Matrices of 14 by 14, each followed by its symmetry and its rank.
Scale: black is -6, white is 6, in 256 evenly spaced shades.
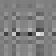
neither, rank one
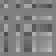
symmetric, rank one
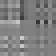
antisymmetric, rank two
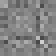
symmetric, rank three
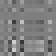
neither, rank one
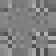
antisymmetric, rank two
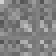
symmetric, rank three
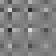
symmetric, rank one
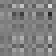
neither, rank one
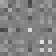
symmetric, rank three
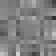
antisymmetric, rank two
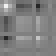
symmetric, rank one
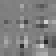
antisymmetric, rank two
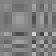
symmetric, rank one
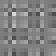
symmetric, rank one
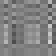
neither, rank one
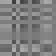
neither, rank one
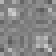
symmetric, rank three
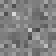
symmetric, rank three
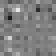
antisymmetric, rank two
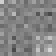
symmetric, rank three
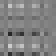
neither, rank one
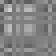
symmetric, rank one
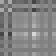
symmetric, rank one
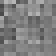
antisymmetric, rank two
